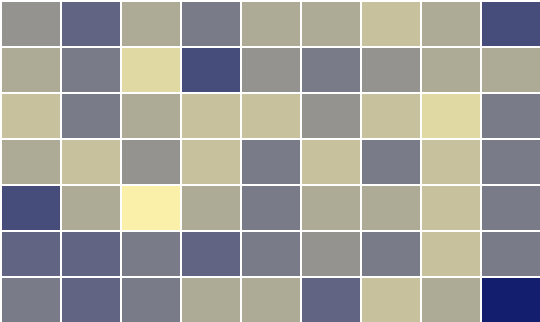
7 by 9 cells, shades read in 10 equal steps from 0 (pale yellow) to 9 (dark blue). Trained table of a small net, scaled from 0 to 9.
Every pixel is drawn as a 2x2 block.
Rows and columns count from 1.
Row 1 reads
4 6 3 5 3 3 2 3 7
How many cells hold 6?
6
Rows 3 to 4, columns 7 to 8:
2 1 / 5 2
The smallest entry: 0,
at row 5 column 3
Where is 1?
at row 2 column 3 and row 3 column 8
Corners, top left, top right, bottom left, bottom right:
4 7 5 9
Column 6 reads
3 5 4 2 3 4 6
